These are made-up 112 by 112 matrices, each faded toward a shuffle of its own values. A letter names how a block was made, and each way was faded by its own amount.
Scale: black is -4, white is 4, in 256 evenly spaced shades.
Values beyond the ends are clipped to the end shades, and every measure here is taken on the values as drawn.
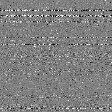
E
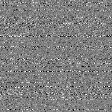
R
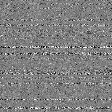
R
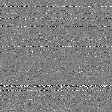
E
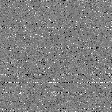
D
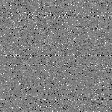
D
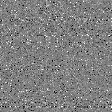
D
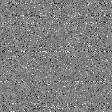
D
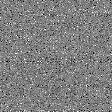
D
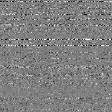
E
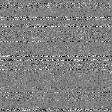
E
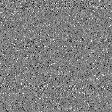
D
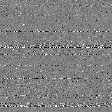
E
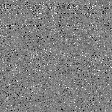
D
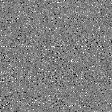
D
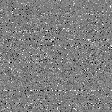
D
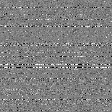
E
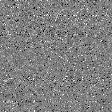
D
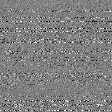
E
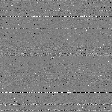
E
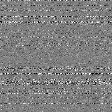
E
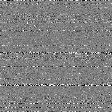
E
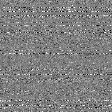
R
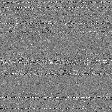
R
